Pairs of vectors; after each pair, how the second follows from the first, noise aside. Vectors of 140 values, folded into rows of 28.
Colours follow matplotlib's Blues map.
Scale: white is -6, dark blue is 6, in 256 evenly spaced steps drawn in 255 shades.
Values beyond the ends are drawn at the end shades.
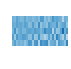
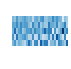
scaled up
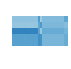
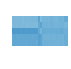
shrunk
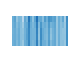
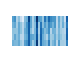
scaled up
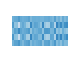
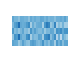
negated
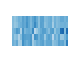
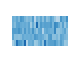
shuffled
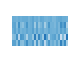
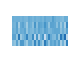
negated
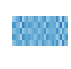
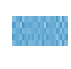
shrunk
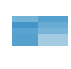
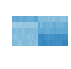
negated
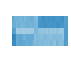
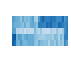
scaled up
